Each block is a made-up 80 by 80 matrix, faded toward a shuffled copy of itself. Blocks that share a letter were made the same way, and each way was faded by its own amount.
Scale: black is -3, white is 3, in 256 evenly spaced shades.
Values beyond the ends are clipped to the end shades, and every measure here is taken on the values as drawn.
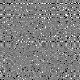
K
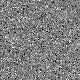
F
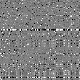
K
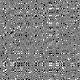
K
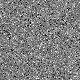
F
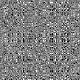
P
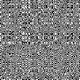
P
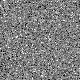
F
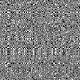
P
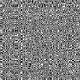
P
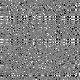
K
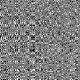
P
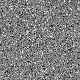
F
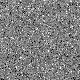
F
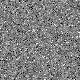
F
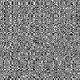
P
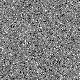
F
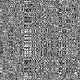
P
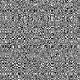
P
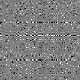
K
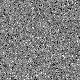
F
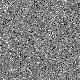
F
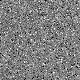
F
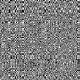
P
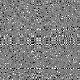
K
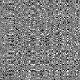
P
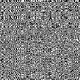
P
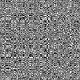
P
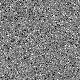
F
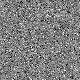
F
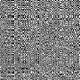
P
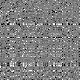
K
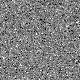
F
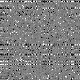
K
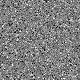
F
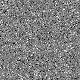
F
